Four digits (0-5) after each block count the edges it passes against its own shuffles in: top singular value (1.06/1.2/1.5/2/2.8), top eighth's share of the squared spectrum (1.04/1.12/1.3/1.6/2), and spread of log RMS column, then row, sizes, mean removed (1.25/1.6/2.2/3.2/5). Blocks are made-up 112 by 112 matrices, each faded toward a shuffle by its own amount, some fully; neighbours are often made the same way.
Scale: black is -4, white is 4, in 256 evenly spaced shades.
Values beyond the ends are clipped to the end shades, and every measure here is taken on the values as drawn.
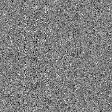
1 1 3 0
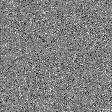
0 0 0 0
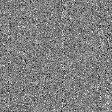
1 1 3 0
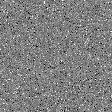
1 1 0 0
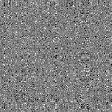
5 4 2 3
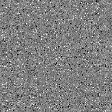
4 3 2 2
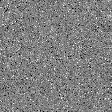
3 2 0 1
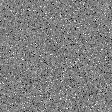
1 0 0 0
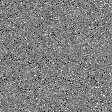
1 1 0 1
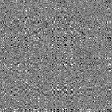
5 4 3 3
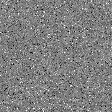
1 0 0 0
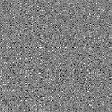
4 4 2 2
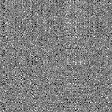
4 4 2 2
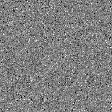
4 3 1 1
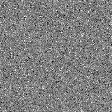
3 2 1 1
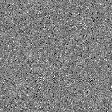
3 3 1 1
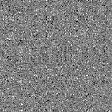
4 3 2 2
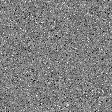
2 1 0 0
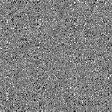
4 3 2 2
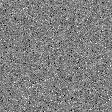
2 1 0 0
